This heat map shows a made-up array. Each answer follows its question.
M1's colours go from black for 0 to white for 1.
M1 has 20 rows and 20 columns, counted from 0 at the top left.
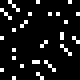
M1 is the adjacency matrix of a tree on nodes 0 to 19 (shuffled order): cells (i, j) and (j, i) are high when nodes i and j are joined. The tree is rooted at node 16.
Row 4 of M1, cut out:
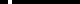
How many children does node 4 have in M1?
0
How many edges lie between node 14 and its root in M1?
3
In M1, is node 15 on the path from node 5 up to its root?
no
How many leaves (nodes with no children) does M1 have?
8
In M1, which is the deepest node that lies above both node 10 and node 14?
3
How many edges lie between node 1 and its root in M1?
3
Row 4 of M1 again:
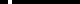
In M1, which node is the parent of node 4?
2
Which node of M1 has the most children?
3
